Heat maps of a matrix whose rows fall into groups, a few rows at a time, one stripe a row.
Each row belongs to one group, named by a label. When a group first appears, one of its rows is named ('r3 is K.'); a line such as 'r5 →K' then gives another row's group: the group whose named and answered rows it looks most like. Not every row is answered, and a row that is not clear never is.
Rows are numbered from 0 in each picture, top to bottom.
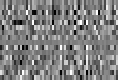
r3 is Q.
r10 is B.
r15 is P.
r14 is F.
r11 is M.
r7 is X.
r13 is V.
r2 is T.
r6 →T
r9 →M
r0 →Q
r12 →B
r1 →Q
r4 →B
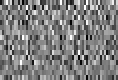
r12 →P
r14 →B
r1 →T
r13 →M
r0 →M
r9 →F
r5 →Q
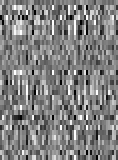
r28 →X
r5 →P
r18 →T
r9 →F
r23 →B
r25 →M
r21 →P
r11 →X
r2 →T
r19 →V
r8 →B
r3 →M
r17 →T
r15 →F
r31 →X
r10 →Q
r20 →V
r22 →M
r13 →V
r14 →P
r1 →P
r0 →B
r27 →X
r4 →P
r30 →F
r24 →F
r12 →X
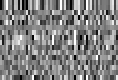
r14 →X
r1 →M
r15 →B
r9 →Q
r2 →V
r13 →V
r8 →P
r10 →X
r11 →T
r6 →X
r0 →M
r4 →M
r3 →Q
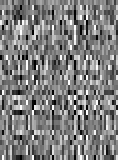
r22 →B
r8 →P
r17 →X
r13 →T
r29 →V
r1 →B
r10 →X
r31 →B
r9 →F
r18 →B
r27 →B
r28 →M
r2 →B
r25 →Q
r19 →P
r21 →P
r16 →T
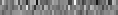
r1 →T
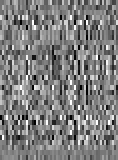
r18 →F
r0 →Q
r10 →B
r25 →V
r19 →P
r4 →B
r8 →P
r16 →F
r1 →X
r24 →T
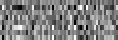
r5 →P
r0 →F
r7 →P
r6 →X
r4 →T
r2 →Q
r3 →F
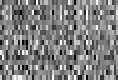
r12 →T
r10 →F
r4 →B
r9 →X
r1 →M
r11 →B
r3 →M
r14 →V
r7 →P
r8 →M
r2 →B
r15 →P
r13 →M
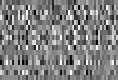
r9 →T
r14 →F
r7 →M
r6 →X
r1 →Q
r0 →B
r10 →V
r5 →V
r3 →F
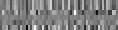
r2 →X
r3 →X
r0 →Q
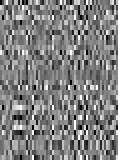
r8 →V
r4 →B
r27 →V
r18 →V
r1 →F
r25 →P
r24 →X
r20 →Q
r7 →V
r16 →M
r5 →V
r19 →B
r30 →V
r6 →Q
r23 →B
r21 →P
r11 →V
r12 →Q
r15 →X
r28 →Q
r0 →M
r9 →P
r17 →T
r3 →P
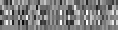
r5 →X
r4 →M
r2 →M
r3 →T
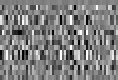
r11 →M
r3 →F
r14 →Q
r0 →V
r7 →Q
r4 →F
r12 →T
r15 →M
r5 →M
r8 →Q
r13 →Q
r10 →M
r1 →T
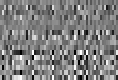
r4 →F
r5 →V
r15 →P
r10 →B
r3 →P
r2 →B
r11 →P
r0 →F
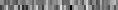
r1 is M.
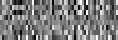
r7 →T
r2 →B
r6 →B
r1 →Q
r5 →V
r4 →X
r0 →B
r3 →F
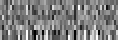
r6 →T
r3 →B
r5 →P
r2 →T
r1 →V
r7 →T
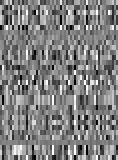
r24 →X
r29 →P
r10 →T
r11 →T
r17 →M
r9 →V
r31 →T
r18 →M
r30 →P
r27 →V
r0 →M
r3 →F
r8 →Q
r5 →M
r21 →X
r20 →P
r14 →X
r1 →F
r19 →P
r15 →B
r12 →F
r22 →M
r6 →X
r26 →M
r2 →T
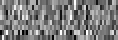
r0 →X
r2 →F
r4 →Q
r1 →P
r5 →F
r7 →B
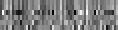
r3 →M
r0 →M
